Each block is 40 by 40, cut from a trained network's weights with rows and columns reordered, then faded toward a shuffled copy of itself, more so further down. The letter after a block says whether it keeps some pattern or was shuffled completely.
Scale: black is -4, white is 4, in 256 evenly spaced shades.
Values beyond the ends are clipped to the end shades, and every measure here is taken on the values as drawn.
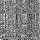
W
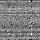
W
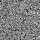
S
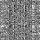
W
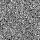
S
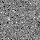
S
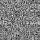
W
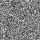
S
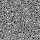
S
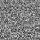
W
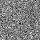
S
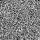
S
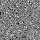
S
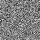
S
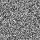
S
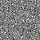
S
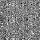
W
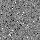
S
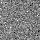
S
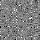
W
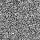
S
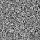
W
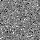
S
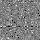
W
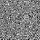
W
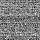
W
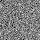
S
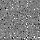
W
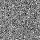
S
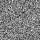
S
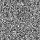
W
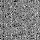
W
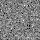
S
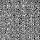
W
